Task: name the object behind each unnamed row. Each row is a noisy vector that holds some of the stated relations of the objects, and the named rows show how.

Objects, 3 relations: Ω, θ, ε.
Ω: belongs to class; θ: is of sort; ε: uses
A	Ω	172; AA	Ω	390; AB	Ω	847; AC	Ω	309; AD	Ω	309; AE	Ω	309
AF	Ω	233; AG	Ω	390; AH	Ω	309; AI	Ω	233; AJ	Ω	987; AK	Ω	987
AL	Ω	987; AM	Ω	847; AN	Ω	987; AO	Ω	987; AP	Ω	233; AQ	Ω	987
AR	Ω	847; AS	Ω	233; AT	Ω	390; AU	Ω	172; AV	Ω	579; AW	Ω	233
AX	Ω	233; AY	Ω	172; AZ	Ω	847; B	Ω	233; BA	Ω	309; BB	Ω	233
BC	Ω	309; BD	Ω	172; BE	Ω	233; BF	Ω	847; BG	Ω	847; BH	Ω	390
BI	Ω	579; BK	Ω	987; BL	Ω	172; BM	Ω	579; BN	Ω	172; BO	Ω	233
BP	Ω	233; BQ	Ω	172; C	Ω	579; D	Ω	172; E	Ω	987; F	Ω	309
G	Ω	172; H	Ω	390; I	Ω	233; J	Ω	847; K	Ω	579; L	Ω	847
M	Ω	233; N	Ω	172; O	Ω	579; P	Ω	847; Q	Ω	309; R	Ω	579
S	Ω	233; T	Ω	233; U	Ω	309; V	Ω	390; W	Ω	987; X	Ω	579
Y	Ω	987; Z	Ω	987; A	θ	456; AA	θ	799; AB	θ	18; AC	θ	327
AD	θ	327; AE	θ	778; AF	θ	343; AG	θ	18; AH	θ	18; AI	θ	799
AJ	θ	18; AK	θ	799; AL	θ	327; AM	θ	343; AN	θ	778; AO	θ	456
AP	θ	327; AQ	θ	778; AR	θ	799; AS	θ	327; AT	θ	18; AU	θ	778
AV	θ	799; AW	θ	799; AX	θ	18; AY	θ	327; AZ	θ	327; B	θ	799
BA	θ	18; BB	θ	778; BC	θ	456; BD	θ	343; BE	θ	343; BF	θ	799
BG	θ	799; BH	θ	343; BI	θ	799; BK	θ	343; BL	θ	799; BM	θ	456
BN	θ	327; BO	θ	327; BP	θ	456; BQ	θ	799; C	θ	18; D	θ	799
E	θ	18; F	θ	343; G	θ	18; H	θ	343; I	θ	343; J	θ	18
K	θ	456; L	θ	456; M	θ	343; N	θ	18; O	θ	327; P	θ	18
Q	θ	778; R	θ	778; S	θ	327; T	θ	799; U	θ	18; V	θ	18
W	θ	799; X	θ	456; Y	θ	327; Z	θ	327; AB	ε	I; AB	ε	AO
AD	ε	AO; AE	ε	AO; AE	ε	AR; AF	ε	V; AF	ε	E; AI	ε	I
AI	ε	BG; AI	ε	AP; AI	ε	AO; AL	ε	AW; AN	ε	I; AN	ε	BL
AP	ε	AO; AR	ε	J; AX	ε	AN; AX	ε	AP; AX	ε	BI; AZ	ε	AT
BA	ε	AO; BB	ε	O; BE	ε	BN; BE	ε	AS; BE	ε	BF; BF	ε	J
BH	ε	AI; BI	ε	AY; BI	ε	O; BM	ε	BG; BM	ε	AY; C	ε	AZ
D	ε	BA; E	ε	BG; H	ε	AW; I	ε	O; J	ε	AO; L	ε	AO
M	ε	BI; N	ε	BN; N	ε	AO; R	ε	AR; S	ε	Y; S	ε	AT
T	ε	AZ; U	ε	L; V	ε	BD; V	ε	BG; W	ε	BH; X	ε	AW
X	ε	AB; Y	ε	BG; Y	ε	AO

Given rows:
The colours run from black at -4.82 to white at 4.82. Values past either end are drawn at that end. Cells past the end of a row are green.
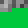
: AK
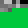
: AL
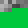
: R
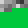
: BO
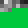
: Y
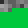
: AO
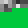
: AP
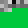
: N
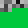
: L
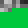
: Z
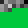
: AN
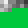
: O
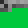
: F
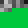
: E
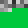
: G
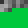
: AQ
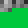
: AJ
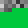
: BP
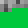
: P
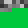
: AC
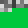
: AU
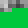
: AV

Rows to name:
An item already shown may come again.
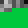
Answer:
E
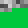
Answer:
AZ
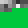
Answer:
AP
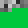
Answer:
AB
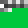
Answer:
BD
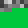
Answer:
AC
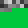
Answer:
AC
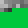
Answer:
AX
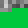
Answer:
C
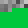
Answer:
AT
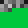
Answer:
AN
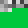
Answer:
AY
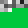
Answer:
BN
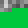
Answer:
C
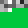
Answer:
BN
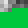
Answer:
O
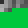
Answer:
AQ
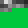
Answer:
AD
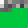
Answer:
AW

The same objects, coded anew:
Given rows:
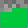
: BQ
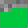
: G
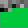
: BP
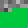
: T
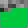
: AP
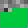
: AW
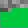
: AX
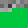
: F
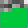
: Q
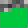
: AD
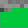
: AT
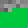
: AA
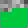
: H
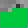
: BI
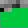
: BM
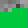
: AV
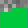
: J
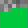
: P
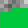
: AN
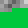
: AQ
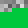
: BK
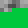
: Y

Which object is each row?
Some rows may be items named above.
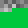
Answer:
BG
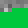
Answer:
N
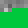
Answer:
N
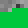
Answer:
BI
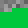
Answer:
BL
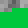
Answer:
AJ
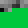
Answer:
K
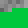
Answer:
V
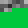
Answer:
AC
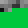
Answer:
K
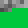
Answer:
BB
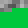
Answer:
AL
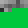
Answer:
O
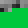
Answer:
X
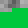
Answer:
E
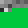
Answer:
AY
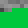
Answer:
AT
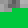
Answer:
E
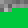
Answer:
G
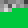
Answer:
BD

